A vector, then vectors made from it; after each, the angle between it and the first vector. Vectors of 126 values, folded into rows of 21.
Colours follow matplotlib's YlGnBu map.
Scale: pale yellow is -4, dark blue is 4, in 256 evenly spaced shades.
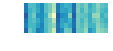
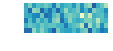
orthogonal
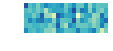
partly aligned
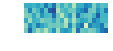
partly opposed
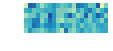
partly opposed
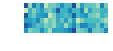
partly aligned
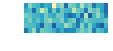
orthogonal
